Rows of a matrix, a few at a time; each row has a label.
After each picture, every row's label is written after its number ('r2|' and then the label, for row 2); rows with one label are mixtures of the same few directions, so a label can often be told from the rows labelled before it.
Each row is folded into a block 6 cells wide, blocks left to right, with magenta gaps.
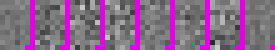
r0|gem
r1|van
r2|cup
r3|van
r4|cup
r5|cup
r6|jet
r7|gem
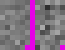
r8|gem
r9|cup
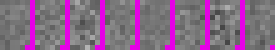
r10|cup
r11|gem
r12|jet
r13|gem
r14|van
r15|gem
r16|gem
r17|gem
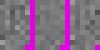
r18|van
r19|gem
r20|van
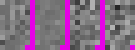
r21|van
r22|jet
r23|cup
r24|cup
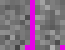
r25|gem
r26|jet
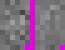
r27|jet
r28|van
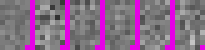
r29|gem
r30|van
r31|cup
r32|cup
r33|gem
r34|gem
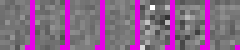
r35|gem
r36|gem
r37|gem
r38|gem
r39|cup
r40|cup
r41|cup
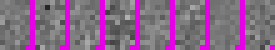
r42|gem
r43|cup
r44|gem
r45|van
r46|van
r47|van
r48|gem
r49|gem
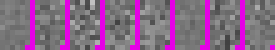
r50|jet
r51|van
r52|cup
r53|jet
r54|van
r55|van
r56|gem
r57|cup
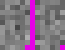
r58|gem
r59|van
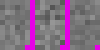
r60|gem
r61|van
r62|van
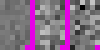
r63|gem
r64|van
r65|cup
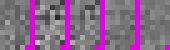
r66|gem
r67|van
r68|van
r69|jet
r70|jet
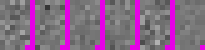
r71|cup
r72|cup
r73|van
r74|cup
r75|gem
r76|cup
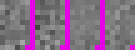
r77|jet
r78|jet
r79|van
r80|van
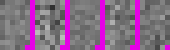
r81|van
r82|gem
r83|gem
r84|cup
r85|gem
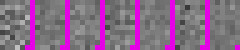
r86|gem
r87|jet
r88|van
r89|jet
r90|gem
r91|cup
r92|cup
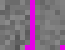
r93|gem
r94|jet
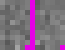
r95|van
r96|jet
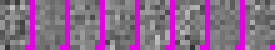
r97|cup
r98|jet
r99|van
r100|jet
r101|gem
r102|van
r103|cup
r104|cup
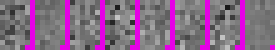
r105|van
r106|jet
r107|van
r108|cup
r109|gem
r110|jet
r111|van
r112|cup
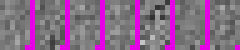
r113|gem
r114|gem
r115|van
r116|van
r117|van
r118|jet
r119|cup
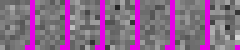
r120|cup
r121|gem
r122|jet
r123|cup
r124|van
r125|jet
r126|gem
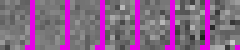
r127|jet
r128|jet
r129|gem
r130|van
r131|jet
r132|gem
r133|jet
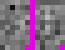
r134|cup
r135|cup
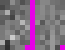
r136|jet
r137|gem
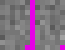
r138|van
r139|gem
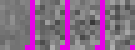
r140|jet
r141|van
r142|jet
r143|cup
